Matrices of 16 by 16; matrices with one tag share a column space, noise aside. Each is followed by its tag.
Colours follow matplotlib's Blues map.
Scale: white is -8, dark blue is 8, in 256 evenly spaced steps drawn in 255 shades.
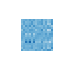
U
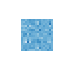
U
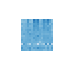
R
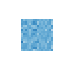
U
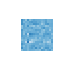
U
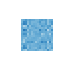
U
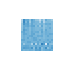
R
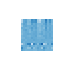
R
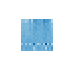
R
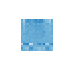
R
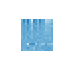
R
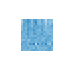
R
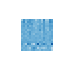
R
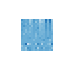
R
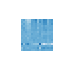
R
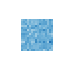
U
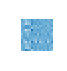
U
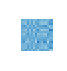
U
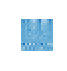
R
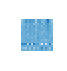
R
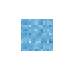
U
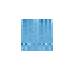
R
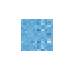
U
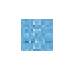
U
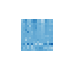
R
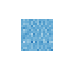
U
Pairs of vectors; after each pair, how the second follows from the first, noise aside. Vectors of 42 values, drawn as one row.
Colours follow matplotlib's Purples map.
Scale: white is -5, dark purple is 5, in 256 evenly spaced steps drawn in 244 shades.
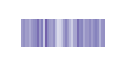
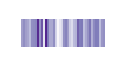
scaled up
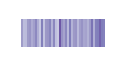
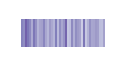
reversed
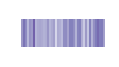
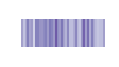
negated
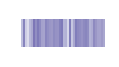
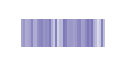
reversed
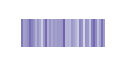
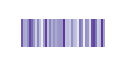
scaled up
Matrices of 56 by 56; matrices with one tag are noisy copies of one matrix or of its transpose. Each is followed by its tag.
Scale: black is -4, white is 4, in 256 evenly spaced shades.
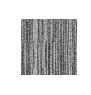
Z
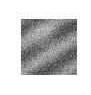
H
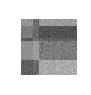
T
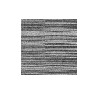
Z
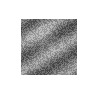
H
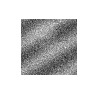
H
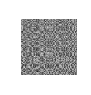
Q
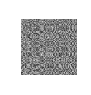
Q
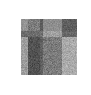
T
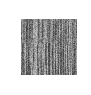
Z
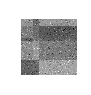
T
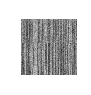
Z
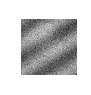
H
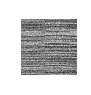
Z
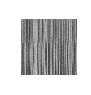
Z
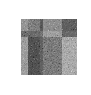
T
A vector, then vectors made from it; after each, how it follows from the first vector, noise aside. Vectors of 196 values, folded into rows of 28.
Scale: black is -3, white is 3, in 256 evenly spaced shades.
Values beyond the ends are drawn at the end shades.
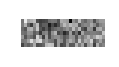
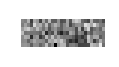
reversed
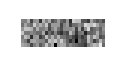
reversed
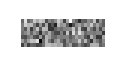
sign-scrambled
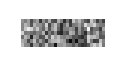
reversed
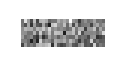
sign-scrambled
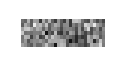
reversed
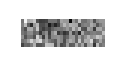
copied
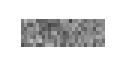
shrunk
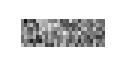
negated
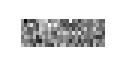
negated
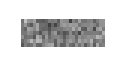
shrunk
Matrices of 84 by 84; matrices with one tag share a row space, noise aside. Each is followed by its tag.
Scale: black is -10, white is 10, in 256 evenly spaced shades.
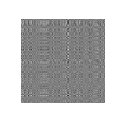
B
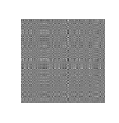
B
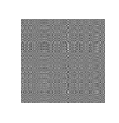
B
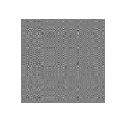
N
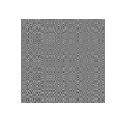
N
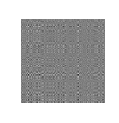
N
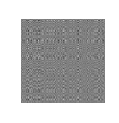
N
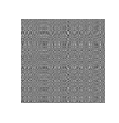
B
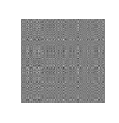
N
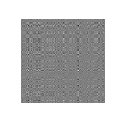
N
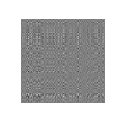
N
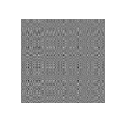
N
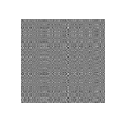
B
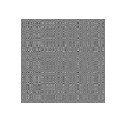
N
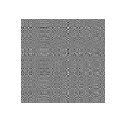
B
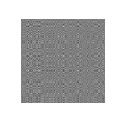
N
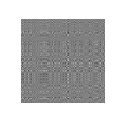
B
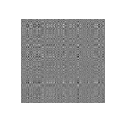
N
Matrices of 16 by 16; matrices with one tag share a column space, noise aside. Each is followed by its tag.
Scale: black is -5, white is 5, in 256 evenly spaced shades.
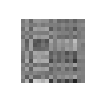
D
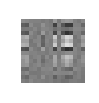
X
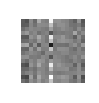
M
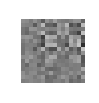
X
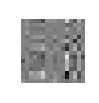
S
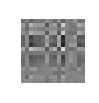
X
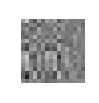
S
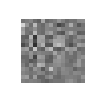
X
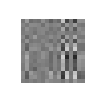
S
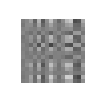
M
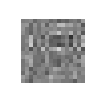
X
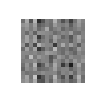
M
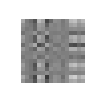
M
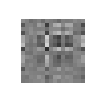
X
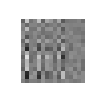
S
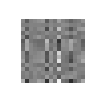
D
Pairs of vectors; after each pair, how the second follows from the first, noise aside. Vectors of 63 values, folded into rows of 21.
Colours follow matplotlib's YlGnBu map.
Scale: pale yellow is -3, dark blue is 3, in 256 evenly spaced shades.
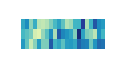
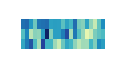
reversed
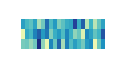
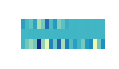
partly zeroed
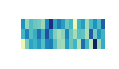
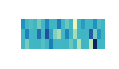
partly zeroed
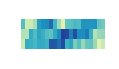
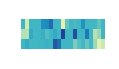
partly zeroed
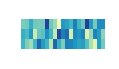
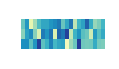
reversed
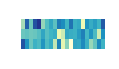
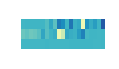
partly zeroed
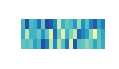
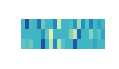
partly zeroed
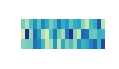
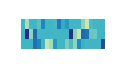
partly zeroed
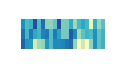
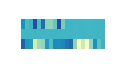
partly zeroed
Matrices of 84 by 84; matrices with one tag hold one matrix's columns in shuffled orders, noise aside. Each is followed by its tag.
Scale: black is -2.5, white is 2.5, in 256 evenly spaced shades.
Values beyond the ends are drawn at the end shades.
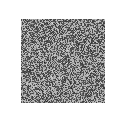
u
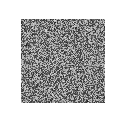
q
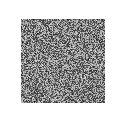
q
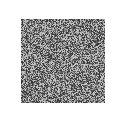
q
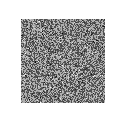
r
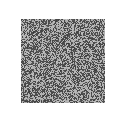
r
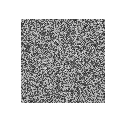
r
